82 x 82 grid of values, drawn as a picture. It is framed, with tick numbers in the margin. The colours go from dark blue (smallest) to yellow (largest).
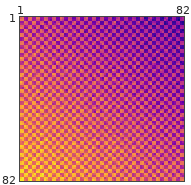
The ninth with the lowest average is the top right. A checkerboard runs through the table. No single row or column stands out from its neighbours. The ninth with the highest average is the bottom left. The field climbs toward the bottom left.
